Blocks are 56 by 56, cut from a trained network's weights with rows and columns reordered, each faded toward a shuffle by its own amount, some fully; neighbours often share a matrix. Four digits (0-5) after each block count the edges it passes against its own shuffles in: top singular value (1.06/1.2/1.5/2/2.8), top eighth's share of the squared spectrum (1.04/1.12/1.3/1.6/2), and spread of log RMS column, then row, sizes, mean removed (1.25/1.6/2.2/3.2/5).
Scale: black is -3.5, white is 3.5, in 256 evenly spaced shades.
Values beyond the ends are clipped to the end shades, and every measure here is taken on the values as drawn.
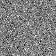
0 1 0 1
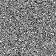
1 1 0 0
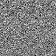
2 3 0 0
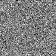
0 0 0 0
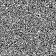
0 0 0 0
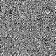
2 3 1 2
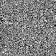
2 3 0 2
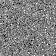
0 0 0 0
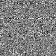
3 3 0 2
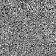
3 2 0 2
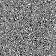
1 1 0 0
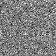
2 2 0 1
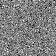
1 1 0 0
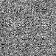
3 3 1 2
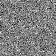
0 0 0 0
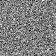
0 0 0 0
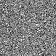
0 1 0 0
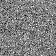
0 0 0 0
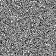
1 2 0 0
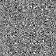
3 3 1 2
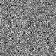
2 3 1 2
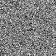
1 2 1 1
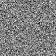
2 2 0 0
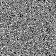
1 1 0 0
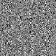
2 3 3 0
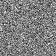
1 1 0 0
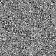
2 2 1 0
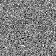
2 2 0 1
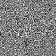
2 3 1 2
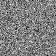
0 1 0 0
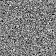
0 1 0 0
